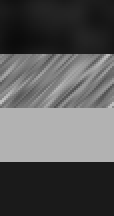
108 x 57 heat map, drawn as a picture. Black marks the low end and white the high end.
It is made of 4 by 1 panels. Panel 1,1: very low, smooth, faint in contrast. Panel 2,1: middling, slanting up to the right. Panel 3,1: high, flat. Panel 4,1: very low, flat.
